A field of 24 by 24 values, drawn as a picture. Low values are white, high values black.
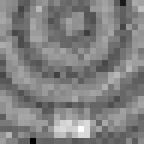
Rings spread out from the top middle. The bottom middle is the roughest part. An odd patch, lower than its surroundings, sits in the bottom middle. The bottom middle is the ninth with the lowest average.
